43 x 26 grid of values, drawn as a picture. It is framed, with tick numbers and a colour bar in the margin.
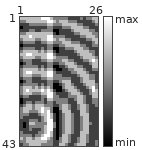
Odd rows or columns: none. Calmest part: bottom right. Rings: centred on the bottom left. Average level on the scale: 50%. Slope: none.
